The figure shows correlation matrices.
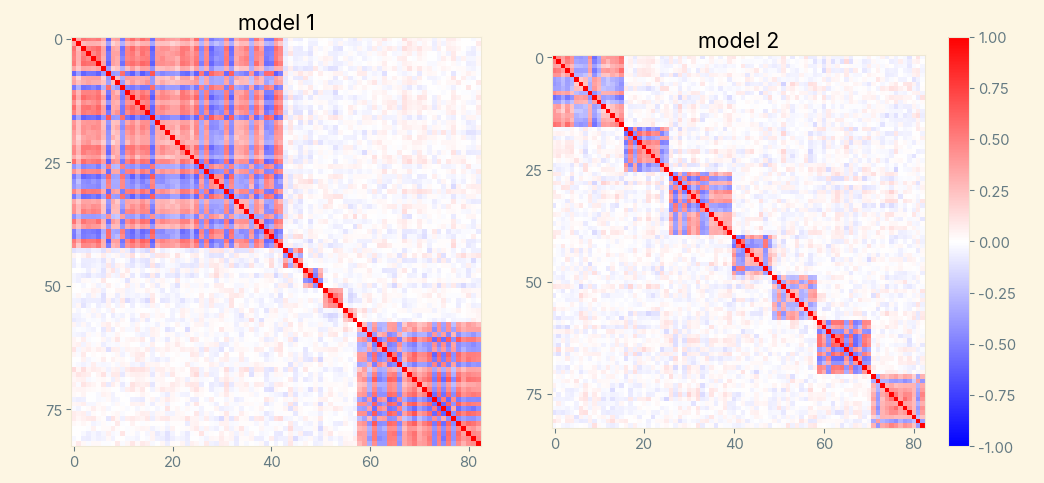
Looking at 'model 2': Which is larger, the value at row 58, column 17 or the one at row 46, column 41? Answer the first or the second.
the first
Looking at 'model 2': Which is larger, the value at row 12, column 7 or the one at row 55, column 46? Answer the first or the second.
the second
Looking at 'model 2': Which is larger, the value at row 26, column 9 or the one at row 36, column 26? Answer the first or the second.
the second
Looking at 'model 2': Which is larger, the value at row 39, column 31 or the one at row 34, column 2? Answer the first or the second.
the first
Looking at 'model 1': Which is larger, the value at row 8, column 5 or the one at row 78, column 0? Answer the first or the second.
the first
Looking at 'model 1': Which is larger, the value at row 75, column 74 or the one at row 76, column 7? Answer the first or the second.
the second
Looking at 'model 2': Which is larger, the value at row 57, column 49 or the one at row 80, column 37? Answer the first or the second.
the second
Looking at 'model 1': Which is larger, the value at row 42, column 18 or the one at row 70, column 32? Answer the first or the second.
the first
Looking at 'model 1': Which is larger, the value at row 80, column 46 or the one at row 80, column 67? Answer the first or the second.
the second
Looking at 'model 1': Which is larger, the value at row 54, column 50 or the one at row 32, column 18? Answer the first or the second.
the first
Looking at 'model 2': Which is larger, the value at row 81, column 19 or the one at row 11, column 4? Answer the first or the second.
the second
